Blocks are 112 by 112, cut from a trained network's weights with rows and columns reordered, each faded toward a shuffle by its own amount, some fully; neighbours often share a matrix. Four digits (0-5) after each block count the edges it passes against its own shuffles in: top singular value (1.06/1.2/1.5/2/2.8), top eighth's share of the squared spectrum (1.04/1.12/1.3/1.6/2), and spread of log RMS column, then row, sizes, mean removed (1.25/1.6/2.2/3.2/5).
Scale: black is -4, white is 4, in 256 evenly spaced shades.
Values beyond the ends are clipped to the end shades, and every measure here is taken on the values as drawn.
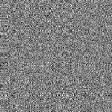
4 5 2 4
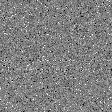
2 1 0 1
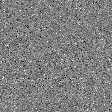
2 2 0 1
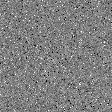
1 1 0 0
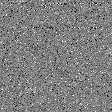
2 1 0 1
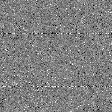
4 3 2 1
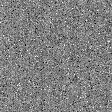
1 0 0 0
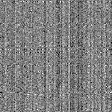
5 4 2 3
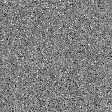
0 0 0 0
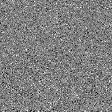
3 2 0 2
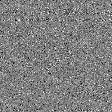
2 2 0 2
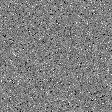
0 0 0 0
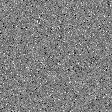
0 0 0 0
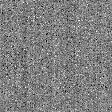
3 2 0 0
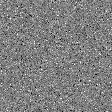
0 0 0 0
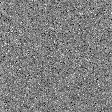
0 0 0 0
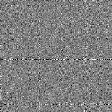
4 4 2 3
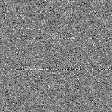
3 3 1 2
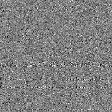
3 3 1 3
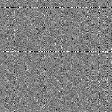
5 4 3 2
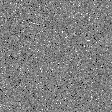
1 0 0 0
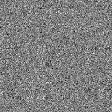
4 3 1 2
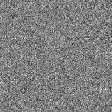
3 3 0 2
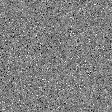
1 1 0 0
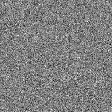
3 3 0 1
